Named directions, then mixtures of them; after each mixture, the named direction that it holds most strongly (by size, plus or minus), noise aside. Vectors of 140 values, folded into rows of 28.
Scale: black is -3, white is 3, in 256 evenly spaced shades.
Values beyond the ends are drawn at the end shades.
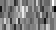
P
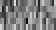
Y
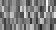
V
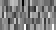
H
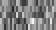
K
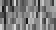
Y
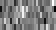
P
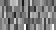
H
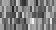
K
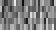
Y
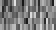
Y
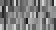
Y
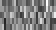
V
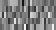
H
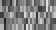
V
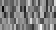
V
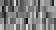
Y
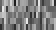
Y
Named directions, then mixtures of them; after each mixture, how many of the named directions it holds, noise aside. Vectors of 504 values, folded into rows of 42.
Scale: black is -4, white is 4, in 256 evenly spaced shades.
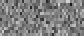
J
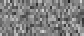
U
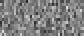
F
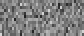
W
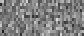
three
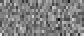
two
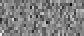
three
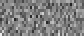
three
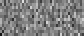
three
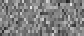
one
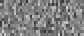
one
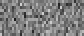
one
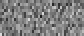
two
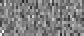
three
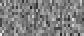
three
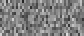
two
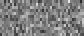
one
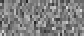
one
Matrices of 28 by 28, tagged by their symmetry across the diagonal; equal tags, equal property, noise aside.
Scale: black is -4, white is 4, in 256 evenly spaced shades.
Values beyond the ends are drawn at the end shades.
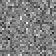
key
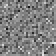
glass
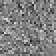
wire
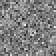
glass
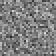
wire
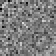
glass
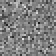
wire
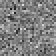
key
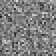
wire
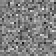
key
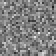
key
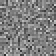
wire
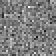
key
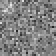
glass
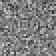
wire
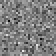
key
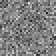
glass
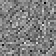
glass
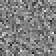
wire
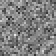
glass
